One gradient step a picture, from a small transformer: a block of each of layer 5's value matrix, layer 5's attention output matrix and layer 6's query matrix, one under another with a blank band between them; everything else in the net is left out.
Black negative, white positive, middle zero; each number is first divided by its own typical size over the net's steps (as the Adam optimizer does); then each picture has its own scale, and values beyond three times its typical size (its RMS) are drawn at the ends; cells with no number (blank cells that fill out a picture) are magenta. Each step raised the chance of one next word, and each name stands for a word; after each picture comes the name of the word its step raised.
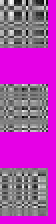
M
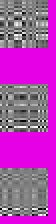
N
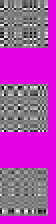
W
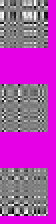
M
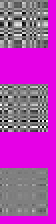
N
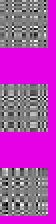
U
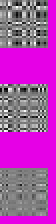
M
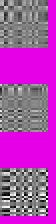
M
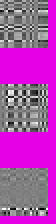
U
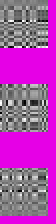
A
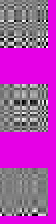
A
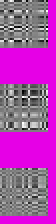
U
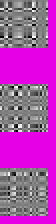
W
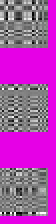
M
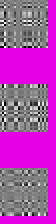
A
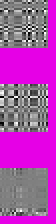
U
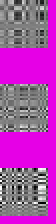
M
